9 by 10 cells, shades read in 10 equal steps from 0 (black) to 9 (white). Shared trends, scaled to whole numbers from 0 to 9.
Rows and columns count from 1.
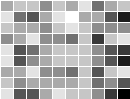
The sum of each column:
63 43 50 50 60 58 63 39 41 35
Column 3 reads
7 3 6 8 4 5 8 6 3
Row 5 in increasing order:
2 3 3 4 5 6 7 7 7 8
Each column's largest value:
8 7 8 6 8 9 8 6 7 8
